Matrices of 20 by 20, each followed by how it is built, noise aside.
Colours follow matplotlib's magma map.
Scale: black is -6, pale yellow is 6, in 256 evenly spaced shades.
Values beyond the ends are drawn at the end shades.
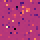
sparse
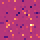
sparse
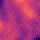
smooth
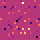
sparse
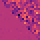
upper triangular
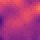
smooth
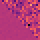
upper triangular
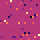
sparse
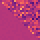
upper triangular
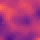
smooth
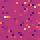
sparse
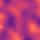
smooth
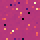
sparse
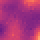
smooth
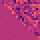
upper triangular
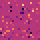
sparse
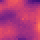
smooth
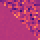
upper triangular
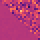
upper triangular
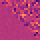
upper triangular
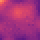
smooth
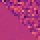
upper triangular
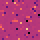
sparse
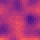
smooth
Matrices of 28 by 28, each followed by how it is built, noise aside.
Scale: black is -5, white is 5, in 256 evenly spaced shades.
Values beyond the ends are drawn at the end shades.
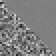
lower triangular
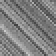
Toeplitz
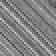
Toeplitz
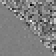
upper triangular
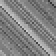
Toeplitz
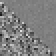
lower triangular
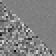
lower triangular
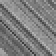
Toeplitz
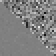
upper triangular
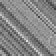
Toeplitz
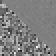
lower triangular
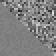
upper triangular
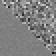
upper triangular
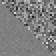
upper triangular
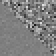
upper triangular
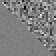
upper triangular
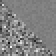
lower triangular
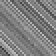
Toeplitz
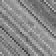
Toeplitz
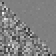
lower triangular
